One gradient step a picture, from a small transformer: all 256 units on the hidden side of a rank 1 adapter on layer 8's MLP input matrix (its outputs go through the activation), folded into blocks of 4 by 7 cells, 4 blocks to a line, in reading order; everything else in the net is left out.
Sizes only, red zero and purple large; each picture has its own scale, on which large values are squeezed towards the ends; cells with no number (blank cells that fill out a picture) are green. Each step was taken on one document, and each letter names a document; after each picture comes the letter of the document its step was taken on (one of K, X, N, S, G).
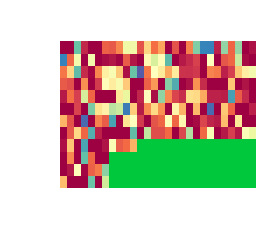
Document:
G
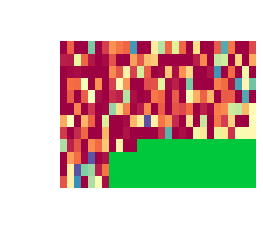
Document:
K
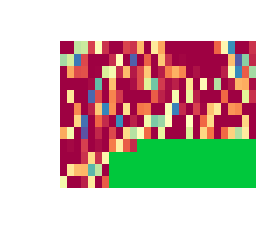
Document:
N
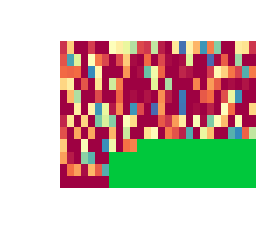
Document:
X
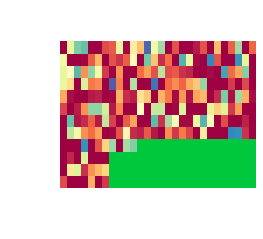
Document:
G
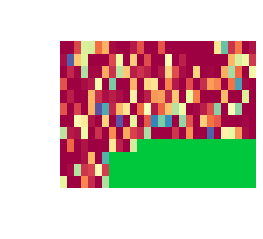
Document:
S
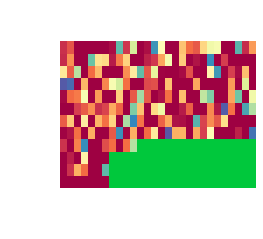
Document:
X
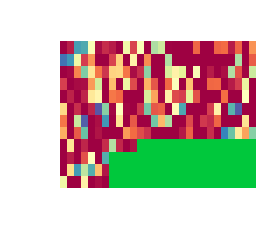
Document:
S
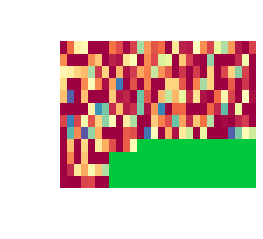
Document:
G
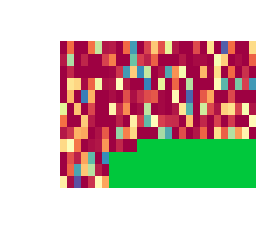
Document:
K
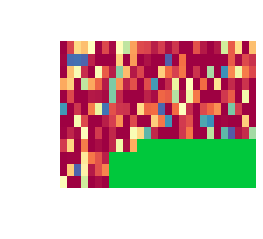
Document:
S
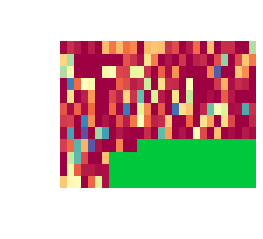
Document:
K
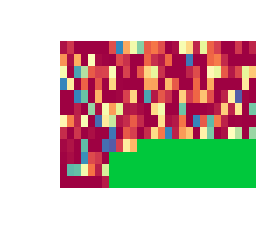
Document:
X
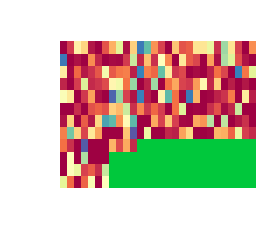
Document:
G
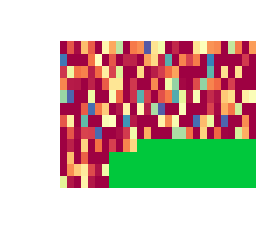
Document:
G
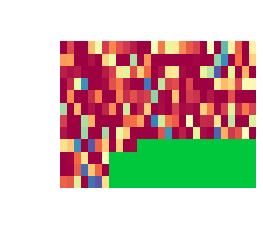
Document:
K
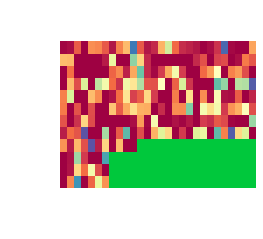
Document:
K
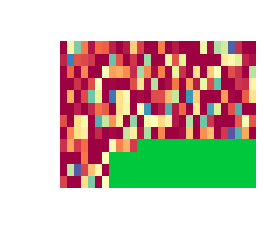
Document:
N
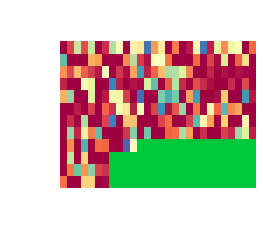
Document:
G
